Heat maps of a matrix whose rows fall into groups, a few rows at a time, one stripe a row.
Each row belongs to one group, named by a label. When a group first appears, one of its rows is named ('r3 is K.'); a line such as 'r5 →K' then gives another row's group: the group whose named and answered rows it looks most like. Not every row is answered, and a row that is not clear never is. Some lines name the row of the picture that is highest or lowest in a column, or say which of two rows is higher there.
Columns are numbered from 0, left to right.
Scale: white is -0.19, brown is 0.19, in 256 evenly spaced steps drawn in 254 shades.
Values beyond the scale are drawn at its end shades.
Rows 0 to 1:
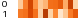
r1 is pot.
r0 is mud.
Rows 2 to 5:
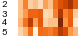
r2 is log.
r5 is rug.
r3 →mud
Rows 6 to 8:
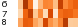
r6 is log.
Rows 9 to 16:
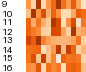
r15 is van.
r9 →rug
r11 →rug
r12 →rug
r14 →rug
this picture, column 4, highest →16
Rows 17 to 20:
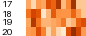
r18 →rug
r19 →pot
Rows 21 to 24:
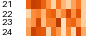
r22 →mud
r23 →rug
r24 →pot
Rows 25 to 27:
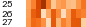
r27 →van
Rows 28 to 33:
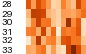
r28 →pot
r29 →pot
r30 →mud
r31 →van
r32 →mud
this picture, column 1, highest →29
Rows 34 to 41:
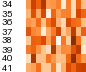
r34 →pot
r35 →pot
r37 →rug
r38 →van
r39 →van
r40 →log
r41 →log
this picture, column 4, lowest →35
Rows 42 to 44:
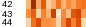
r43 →van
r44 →mud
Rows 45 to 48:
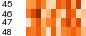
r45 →mud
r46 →rug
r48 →van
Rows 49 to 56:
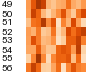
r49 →pot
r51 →van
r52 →log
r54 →mud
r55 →mud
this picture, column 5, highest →51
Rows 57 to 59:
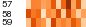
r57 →mud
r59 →van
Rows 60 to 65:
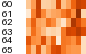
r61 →mud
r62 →log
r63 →log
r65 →rug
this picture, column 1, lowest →65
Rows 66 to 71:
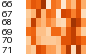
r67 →mud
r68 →log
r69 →rug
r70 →log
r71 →mud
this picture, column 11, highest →70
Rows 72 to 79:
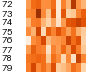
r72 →van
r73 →pot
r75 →rug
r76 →mud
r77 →van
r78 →pot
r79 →van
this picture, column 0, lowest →76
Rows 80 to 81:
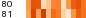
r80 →log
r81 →pot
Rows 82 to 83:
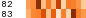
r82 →rug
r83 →van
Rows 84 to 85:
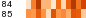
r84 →log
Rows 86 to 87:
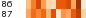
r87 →van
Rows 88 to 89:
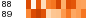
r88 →rug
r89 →pot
